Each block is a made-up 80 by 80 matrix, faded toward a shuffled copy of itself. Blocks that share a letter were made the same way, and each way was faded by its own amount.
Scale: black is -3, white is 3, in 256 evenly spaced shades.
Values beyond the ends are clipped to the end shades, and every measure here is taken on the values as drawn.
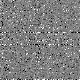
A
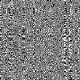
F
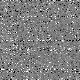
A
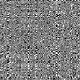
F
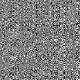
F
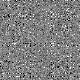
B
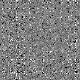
B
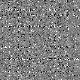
B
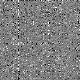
B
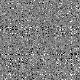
B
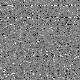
A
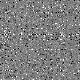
A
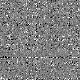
B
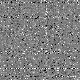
A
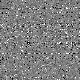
A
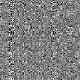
F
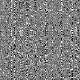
F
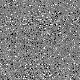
A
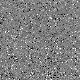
A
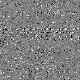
A
